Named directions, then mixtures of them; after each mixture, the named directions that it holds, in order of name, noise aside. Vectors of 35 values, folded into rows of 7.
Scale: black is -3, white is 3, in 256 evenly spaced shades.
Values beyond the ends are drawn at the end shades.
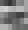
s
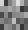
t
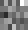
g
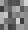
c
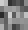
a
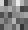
t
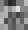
c, s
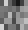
a, t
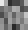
a, c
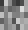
t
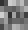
a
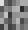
c, t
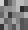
c, t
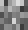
t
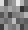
t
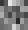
a, c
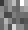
a, g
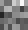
g, t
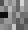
c, g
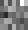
g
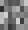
c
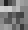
s, t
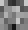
a, c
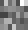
g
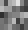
c, t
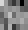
a, g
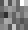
g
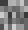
a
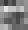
s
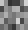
a, c
